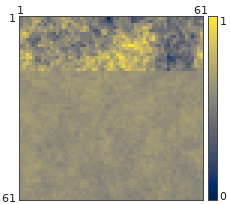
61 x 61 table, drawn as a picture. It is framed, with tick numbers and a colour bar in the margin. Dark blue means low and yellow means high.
Grain: blotchy. Mirror symmetry: none. Histogram: heavy tails on both sides. Seam: horizontal, 30% of the way down, the bottom part calmer.
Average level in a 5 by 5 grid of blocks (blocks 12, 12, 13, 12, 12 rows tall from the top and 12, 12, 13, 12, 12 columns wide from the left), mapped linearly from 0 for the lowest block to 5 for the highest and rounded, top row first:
22230
44531
33333
33333
33232
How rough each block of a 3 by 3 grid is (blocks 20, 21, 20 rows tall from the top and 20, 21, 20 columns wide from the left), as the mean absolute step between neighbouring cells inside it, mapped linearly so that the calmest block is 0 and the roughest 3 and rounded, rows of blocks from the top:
3 3 3 | 0 0 0 | 0 0 0
